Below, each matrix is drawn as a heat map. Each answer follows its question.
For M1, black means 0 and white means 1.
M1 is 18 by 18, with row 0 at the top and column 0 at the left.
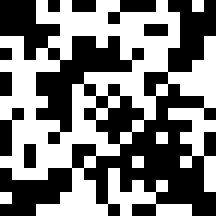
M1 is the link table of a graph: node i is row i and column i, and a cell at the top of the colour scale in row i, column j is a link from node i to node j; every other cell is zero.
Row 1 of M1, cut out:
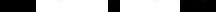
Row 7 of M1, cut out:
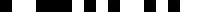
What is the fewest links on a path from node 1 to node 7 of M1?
1
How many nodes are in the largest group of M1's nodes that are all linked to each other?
5
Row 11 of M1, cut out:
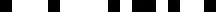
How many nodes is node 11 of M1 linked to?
11
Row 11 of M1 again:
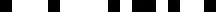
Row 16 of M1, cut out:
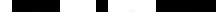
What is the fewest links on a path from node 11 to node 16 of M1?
1
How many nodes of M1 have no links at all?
0
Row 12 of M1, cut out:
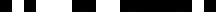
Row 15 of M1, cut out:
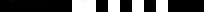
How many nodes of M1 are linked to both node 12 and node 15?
1
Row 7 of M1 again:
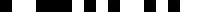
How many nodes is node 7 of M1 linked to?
10
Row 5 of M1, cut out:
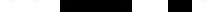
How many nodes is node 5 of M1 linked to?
10
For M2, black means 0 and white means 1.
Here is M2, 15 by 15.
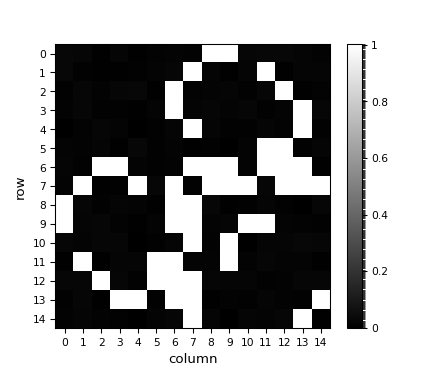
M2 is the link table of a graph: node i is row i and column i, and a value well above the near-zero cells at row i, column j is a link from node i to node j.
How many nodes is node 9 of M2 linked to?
5
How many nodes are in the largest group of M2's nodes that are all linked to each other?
3
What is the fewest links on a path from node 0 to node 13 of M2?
3
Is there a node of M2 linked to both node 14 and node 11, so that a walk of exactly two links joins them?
no
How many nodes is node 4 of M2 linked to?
2
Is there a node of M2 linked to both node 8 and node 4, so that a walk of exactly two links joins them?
yes
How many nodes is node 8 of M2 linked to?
3
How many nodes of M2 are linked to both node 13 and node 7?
3
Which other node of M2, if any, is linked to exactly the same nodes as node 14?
node 4
